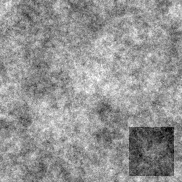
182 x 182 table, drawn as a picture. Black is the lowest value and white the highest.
Ninth with the lowest average: bottom right. Odd patch: lower, in the bottom right. Ninth with the highest average: centre. Mirror symmetry: none. Stripes: none.
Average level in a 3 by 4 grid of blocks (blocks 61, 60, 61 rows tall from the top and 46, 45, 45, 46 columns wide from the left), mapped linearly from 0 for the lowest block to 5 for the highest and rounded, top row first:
3344 / 4554 / 3430
